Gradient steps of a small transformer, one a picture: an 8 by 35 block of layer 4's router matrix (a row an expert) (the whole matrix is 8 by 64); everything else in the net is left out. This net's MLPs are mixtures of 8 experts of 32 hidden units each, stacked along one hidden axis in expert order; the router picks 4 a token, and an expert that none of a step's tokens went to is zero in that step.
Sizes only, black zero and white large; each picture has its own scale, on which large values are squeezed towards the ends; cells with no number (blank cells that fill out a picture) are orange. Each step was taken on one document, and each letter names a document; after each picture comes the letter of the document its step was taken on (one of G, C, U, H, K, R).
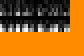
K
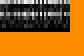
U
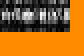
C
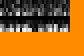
K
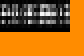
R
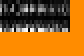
K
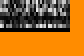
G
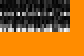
K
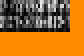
G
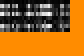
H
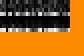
K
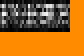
R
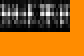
R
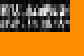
R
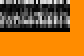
U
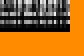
C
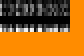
K
